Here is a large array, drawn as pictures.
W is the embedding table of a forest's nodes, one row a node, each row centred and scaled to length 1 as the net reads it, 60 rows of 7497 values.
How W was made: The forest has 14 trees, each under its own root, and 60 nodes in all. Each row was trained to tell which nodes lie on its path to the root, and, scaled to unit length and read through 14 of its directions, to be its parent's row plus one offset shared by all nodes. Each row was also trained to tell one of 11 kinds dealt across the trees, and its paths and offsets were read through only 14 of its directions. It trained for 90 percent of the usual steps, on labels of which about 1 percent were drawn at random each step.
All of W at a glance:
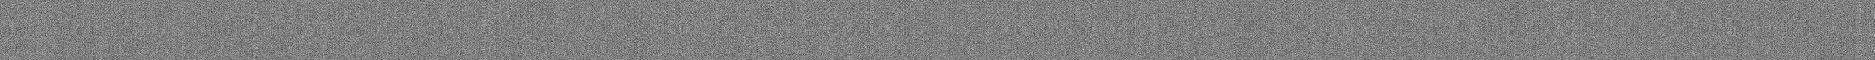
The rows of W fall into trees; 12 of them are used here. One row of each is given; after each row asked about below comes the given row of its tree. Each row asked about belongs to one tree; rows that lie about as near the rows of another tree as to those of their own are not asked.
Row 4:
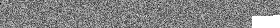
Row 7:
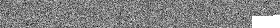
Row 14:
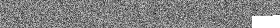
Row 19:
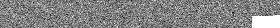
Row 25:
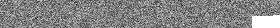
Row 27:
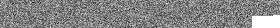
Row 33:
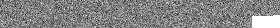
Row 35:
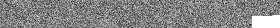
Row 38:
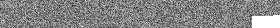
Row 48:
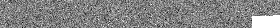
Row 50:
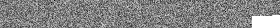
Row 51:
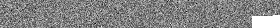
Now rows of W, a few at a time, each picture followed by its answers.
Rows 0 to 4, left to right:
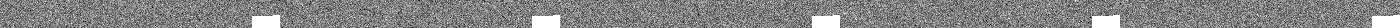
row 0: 50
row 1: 7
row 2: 14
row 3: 19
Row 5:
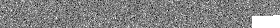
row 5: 14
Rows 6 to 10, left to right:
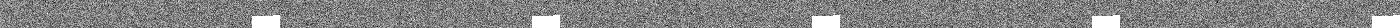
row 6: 38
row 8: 33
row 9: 33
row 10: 25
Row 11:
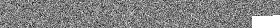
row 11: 48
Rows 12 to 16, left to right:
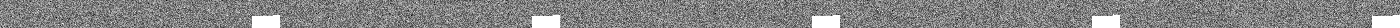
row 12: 48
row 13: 50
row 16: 48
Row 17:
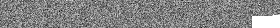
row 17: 51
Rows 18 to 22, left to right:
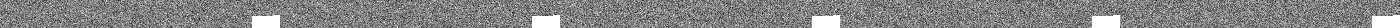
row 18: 33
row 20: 38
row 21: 4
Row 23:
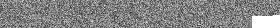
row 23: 35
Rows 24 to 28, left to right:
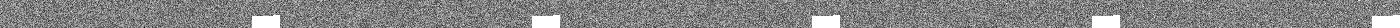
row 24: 38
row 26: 7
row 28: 27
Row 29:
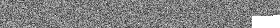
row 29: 4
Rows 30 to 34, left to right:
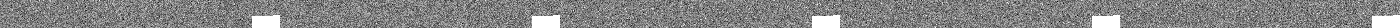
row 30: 14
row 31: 4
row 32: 33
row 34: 14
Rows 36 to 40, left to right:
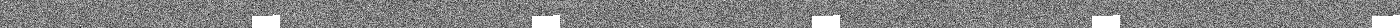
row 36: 51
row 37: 19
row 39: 27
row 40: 35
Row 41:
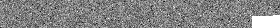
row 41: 33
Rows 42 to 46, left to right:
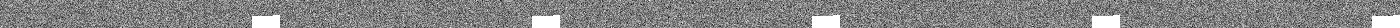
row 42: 51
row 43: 7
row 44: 48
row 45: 25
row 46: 4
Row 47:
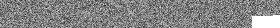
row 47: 27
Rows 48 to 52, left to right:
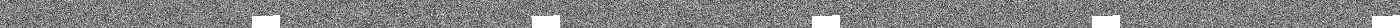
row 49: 25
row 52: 50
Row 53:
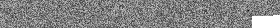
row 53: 38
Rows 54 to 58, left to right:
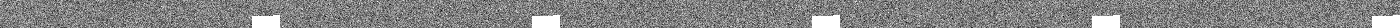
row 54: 19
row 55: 48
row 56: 4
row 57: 25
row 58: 50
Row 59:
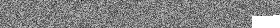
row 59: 25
